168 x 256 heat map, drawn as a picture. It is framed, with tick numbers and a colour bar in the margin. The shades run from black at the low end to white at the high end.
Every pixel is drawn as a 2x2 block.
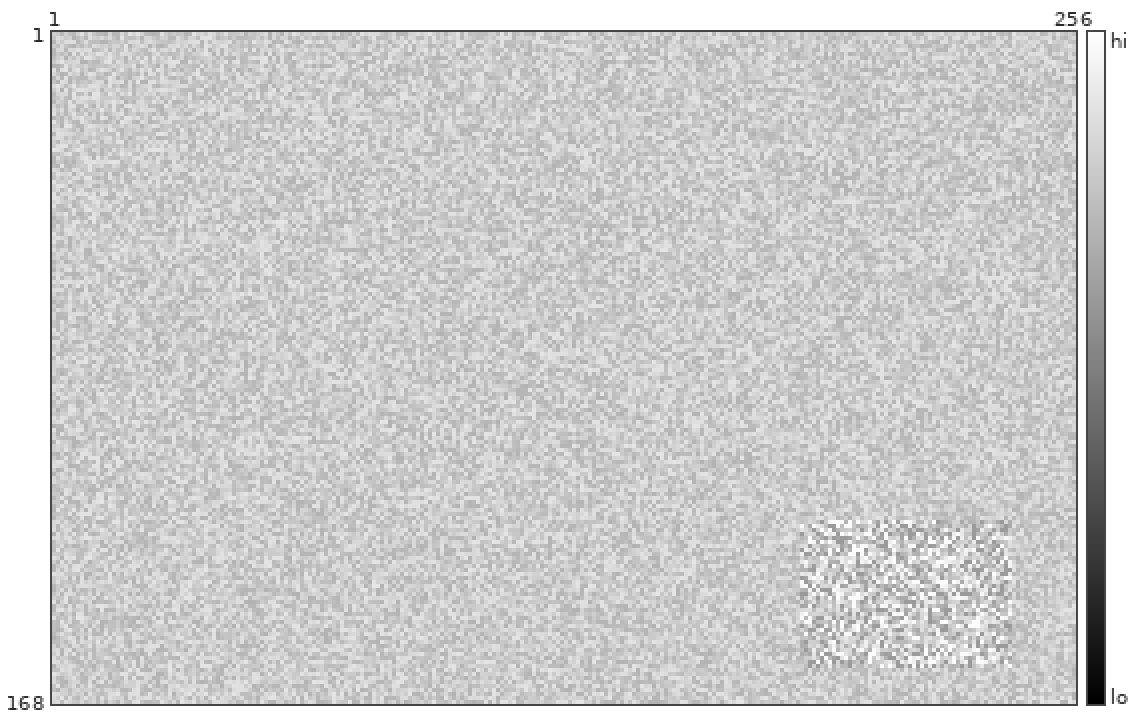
An odd patch, rougher than its surroundings, sits in the bottom right. There is no overall slope. No single row or column stands out from its neighbours. On average the colour sits 80% of the way up the scale. Values change most from cell to cell in the bottom right. The texture is fine-grained noise. There are no regular stripes.
